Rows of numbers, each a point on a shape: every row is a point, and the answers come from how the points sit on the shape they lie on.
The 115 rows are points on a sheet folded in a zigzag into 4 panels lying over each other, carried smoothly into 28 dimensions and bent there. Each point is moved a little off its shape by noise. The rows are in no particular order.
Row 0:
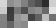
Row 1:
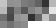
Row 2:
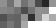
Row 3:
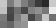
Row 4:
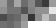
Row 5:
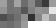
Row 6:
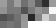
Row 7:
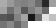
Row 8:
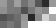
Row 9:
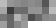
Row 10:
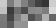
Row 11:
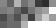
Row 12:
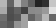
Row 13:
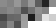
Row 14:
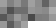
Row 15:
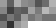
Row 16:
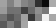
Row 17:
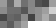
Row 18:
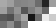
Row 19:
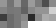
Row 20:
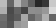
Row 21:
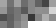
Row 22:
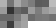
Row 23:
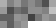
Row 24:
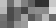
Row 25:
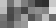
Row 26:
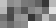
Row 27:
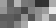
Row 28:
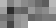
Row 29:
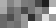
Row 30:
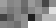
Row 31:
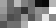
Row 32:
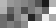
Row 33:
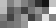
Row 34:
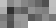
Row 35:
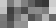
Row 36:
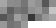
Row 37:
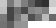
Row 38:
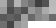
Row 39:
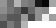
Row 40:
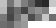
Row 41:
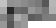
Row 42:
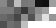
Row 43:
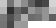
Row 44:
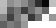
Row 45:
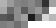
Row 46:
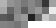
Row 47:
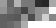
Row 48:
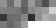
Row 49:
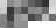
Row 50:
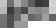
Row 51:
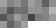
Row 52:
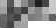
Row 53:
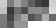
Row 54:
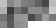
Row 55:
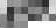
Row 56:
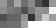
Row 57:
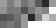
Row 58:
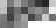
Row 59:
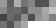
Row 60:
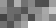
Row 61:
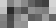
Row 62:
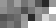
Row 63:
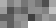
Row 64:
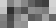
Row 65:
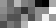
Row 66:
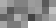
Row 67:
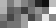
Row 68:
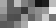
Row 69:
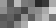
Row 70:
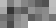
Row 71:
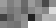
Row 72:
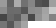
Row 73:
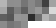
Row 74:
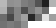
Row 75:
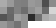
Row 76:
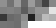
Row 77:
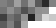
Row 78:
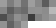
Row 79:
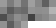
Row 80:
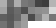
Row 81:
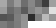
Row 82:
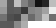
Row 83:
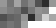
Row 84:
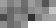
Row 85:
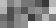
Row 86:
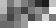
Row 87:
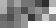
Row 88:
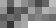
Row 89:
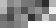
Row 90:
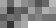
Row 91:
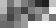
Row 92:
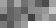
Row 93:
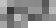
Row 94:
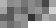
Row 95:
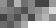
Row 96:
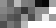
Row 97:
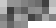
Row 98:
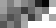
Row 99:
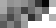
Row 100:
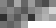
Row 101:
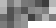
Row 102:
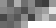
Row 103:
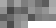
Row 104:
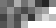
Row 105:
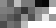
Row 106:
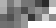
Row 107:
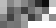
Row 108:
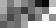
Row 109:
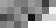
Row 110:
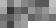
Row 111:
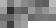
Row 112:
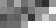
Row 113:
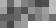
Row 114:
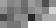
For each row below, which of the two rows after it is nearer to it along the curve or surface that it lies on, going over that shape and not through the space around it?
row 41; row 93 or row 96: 93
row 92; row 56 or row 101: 56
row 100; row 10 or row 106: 106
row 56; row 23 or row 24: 23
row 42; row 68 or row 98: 98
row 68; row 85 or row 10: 10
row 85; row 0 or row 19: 0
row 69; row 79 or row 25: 25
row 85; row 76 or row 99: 99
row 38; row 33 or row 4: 4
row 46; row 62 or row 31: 62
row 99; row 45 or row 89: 89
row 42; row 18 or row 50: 50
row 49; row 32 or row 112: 32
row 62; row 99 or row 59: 59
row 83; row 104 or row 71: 104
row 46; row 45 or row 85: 45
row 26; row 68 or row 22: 22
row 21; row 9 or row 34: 9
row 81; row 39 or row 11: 11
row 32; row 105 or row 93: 105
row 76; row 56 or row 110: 56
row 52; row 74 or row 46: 74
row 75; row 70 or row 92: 92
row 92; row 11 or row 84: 11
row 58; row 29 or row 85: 29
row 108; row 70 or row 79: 70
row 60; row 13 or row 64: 13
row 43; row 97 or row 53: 53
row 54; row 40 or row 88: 88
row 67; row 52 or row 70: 52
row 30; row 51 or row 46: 51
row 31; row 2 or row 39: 39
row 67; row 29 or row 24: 24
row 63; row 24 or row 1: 1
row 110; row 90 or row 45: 90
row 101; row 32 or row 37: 32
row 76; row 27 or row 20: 27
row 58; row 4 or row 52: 52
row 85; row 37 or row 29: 29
